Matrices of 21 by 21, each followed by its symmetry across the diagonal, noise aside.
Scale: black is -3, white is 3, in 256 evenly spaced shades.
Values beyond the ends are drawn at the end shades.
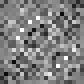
symmetric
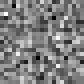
antisymmetric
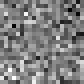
antisymmetric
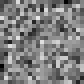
symmetric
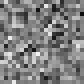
antisymmetric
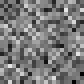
symmetric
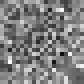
symmetric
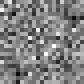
symmetric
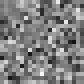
antisymmetric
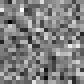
antisymmetric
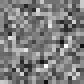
symmetric
